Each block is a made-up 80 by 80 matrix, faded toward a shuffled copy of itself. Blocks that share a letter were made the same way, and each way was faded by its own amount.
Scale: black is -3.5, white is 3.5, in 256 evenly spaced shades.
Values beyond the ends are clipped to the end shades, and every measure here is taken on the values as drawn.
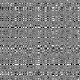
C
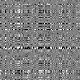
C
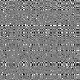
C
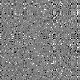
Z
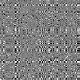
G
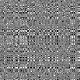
G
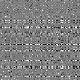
C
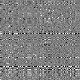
C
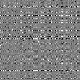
C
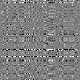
C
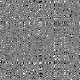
Z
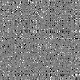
Z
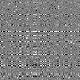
C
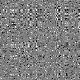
Z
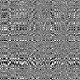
C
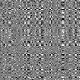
G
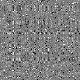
Z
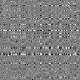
C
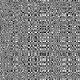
G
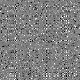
Z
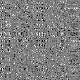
Z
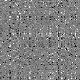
Z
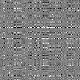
C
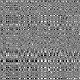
C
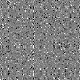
Z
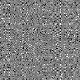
Z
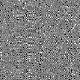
Z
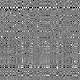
C
